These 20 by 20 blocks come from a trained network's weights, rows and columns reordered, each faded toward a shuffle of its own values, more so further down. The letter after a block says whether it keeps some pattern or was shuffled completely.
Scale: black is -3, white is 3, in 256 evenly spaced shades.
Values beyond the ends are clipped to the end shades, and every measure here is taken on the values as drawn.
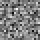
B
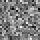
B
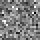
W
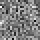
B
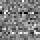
B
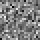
W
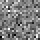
W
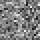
W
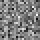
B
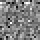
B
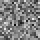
W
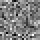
B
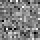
B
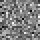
W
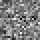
W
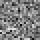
W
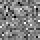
W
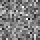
B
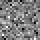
W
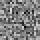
B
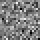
W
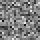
W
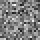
B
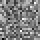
B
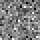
W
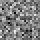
B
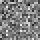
B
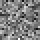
W
